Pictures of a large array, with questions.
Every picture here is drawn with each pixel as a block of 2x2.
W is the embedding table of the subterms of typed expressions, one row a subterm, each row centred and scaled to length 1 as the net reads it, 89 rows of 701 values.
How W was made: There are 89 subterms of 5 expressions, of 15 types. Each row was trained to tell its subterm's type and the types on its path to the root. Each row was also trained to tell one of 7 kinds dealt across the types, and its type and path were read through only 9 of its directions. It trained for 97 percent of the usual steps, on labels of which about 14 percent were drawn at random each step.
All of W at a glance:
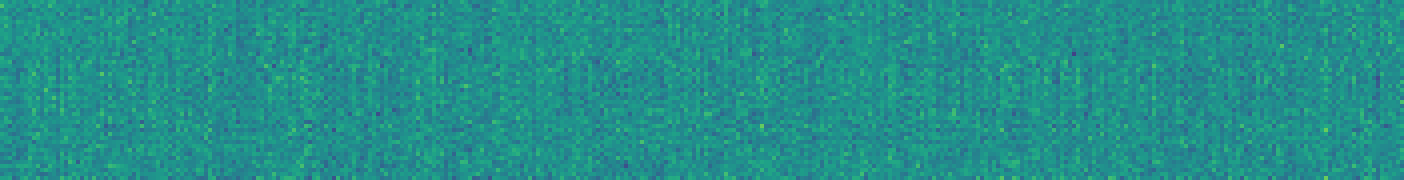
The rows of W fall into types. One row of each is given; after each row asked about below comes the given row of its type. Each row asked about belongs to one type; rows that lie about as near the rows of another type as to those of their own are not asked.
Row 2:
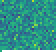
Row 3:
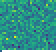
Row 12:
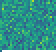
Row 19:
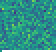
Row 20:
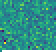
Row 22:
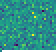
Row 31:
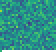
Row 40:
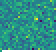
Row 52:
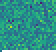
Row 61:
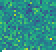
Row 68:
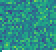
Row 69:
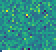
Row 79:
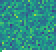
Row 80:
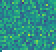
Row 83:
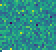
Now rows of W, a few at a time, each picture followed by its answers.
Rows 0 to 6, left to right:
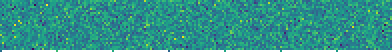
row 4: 69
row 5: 19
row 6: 31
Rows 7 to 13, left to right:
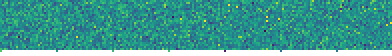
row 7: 31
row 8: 61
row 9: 19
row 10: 22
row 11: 3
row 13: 69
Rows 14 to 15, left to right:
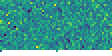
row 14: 3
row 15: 2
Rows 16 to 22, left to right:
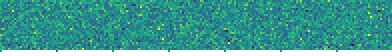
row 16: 20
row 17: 61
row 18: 3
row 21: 19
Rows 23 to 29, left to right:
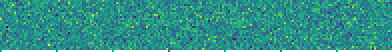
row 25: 2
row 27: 2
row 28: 20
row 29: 2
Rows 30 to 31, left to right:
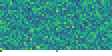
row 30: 3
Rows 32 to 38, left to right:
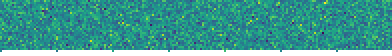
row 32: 61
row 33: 52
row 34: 79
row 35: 79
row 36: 61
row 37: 40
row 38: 31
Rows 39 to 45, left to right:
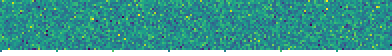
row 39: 12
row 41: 31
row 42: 19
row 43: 61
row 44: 40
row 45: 22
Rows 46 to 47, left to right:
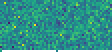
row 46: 40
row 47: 83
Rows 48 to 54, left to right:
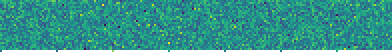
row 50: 79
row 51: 20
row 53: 83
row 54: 20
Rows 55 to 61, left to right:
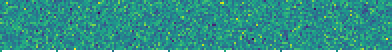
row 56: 40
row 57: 20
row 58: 69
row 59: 31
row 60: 19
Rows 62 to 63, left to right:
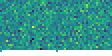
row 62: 68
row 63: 68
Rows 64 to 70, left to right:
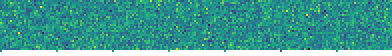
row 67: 69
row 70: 52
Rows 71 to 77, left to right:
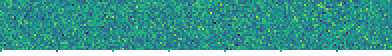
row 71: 19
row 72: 68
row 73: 83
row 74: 31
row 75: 2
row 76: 40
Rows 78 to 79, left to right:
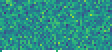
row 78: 52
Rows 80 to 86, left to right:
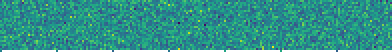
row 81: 40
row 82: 3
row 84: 79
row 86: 12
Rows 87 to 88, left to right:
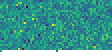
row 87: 83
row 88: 61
